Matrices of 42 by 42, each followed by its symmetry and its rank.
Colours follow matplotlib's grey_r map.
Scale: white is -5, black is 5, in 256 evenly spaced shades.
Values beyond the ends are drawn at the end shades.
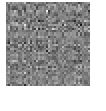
neither, rank five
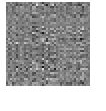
neither, rank five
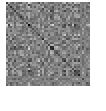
symmetric, rank five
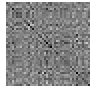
symmetric, rank five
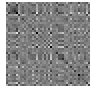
symmetric, rank five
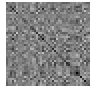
symmetric, rank five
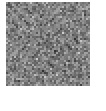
symmetric, full rank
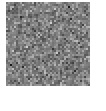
symmetric, full rank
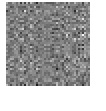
neither, rank five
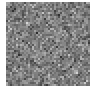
symmetric, full rank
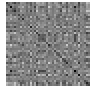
symmetric, rank five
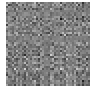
neither, rank five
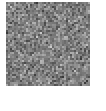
symmetric, full rank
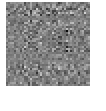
neither, rank five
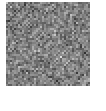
symmetric, full rank
